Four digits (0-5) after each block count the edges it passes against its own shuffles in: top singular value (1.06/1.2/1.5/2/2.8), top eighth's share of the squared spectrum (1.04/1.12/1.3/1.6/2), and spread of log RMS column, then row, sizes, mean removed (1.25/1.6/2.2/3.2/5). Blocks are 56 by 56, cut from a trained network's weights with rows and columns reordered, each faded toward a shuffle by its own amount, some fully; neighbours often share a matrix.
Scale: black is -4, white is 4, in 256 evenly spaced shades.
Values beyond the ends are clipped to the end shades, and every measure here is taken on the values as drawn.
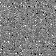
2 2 0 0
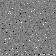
2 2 0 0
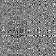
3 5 2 2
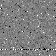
3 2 0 1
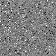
2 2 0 0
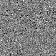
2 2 0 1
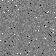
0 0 0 0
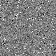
0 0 0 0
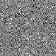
3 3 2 1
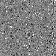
3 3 1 0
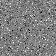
0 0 0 0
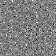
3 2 1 0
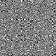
3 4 2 2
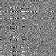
4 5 2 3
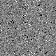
2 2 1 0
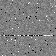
3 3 0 1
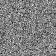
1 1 0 0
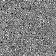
2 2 1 0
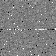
3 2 0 1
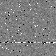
3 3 0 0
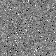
0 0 0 0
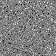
0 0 0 0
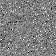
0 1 0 0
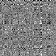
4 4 2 2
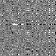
4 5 2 2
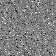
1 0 0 0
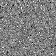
1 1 0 0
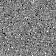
1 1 0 0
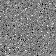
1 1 0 0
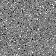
1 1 0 0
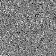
2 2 0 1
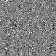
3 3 1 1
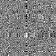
4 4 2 2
